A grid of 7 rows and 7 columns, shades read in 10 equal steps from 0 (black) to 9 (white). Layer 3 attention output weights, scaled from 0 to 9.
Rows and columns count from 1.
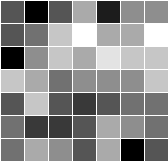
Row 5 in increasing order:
2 3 3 3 4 4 7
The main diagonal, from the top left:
3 4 7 5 3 5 3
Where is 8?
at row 3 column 5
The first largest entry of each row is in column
4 4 5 1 2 5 2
